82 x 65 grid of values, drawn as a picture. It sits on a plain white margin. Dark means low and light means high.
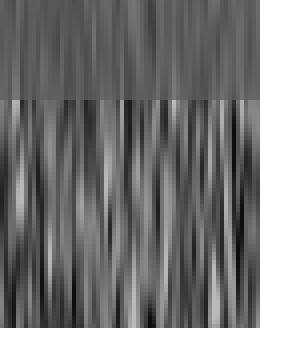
Seam: horizontal, 30% of the way down, the top part calmer. Average level on the scale: 40%. Grain: streaks running down. Mirror symmetry: none. Slope: none.
